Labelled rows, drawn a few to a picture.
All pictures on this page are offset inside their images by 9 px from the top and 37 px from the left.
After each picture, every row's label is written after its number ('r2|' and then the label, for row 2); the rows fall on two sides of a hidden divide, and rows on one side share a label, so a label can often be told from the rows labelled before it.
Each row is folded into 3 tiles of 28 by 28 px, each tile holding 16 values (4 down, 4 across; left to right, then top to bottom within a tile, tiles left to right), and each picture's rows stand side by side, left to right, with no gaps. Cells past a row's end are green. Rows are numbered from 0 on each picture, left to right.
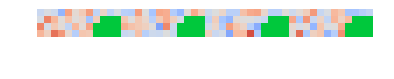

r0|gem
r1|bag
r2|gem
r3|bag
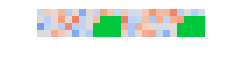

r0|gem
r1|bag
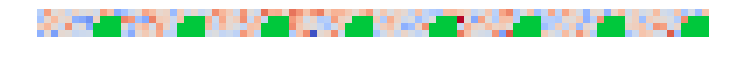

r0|gem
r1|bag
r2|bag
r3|bag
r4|bag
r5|bag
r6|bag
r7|gem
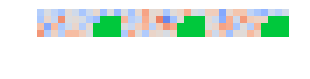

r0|gem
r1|bag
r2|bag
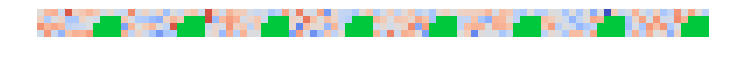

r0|bag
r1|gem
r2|bag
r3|bag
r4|gem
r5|bag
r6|bag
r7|gem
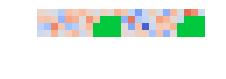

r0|bag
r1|gem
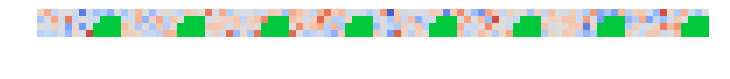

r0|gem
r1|gem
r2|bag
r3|bag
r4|gem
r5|gem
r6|gem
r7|gem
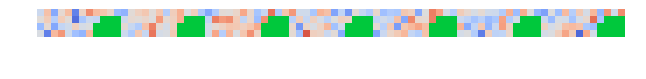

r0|gem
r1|gem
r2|gem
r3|gem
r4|gem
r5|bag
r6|gem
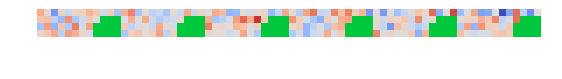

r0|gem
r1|gem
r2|bag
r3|bag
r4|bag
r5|gem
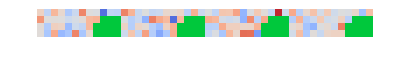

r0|bag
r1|bag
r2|bag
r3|gem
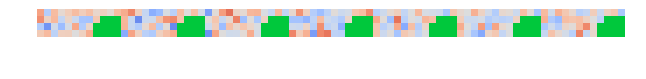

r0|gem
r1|bag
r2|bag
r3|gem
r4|bag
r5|bag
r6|bag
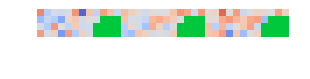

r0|gem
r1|gem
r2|bag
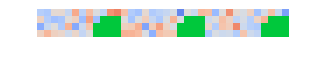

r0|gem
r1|gem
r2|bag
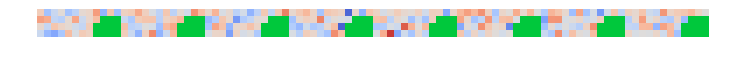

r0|bag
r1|bag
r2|gem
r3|gem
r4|gem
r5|bag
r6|gem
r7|gem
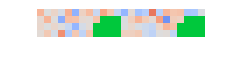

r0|bag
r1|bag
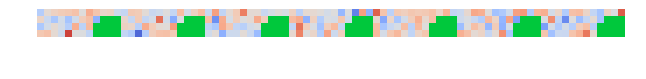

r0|gem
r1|bag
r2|bag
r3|bag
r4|bag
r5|gem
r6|gem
